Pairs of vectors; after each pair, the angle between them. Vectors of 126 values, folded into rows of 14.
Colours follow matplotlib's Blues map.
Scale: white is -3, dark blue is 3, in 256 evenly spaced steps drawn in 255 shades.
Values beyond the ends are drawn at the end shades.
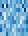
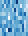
orthogonal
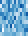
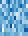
nearly parallel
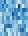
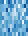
partly opposed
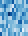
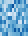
nearly opposite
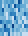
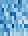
nearly parallel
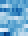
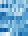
nearly opposite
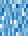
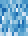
partly aligned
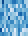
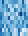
nearly parallel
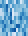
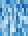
partly opposed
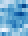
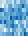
partly aligned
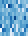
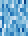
partly opposed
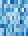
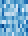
partly aligned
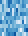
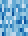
nearly opposite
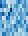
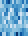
partly opposed
